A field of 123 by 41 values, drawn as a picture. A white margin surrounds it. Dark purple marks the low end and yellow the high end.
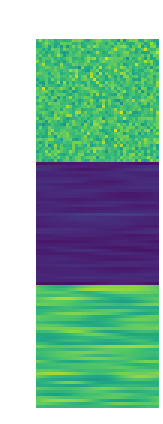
The table splits into 3 rows of 1 panel. Panel 1,1: high, fine-grained. Panel 2,1: very low, streaked across, faint in contrast. Panel 3,1: high, streaked across.
